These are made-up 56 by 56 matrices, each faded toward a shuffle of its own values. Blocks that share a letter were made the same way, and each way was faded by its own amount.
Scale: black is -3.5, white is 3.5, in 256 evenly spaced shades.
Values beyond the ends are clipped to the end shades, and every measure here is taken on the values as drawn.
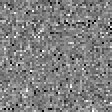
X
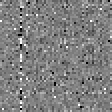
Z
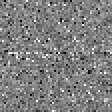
X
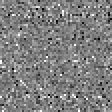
X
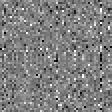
Z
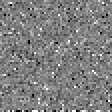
X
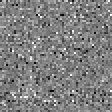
X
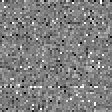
X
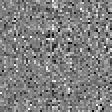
Z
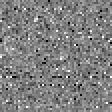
X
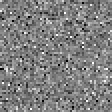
X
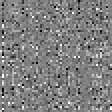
Z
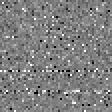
X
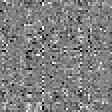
Z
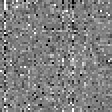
Z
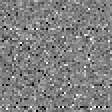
X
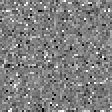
X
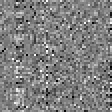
Z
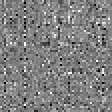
Z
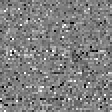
X
